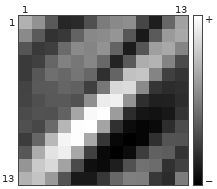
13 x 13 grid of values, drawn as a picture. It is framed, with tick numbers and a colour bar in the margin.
Mirror symmetry: none. Average level on the scale: 40%. Calmest part: middle left. Grain: diagonal, up to the right.
